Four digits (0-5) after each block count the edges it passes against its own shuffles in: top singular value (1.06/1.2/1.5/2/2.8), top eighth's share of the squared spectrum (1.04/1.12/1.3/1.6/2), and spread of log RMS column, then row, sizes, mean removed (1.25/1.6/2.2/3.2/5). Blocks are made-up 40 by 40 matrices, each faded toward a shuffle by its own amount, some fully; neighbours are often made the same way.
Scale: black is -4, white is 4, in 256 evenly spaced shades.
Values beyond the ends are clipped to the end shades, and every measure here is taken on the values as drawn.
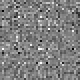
3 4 2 2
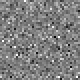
2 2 0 0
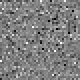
0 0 0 0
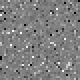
0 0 0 0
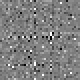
3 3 2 1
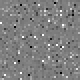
1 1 0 0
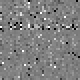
3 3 1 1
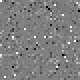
1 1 0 0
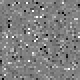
0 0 0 0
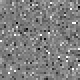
0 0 0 0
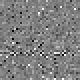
3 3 1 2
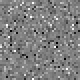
0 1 0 0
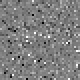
1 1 0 0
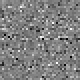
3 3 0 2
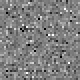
2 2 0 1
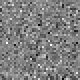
2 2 0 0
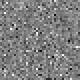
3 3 1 1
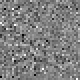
2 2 1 0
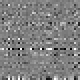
4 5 2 3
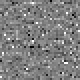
3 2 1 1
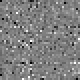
2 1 1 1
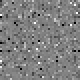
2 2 1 1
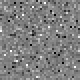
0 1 0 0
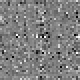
2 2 2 2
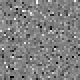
1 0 0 0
